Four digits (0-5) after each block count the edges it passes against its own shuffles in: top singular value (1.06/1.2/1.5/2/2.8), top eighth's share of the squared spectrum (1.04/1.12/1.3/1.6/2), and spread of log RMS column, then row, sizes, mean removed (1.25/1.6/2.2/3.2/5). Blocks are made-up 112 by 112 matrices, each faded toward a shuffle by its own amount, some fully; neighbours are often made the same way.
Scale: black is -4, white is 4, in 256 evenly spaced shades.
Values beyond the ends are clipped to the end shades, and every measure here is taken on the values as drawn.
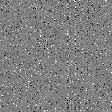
3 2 1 0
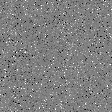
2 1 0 0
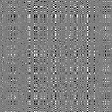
5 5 4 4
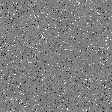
0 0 0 0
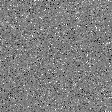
0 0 0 0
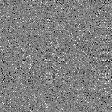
4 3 1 1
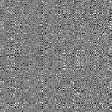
5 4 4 3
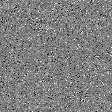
3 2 0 0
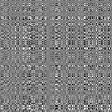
5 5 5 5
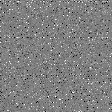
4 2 1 1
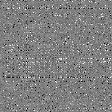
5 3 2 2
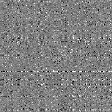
4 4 2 3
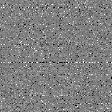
4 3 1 2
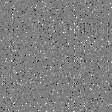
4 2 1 1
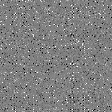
4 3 1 2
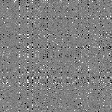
5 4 3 3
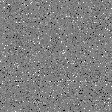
3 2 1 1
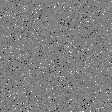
0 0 0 0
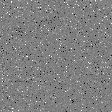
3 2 0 0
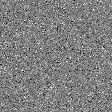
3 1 0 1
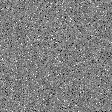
1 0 0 0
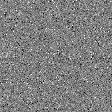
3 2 0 0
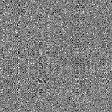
4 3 2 2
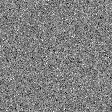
0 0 0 0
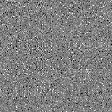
4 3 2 1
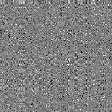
5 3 2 2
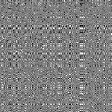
5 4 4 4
